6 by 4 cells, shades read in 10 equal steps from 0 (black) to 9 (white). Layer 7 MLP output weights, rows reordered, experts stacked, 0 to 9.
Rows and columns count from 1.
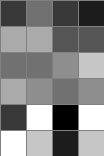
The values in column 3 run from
0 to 5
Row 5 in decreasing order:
9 9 2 0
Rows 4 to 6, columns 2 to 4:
5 4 5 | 9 0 9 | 7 1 7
